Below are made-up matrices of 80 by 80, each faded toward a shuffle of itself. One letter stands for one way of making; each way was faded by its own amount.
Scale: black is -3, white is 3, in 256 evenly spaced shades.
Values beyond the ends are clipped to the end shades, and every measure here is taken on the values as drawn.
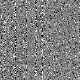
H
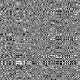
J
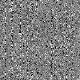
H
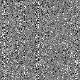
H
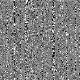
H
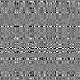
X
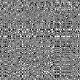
J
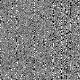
H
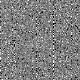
H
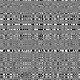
X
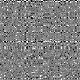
J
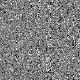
H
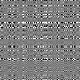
X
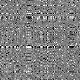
J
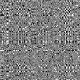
J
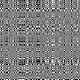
X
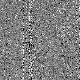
H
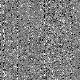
H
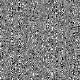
H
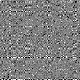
J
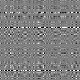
X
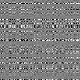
X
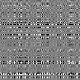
X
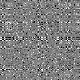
J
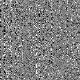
H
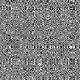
J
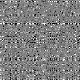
J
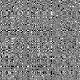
J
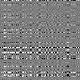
X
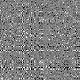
J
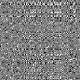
J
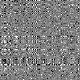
J
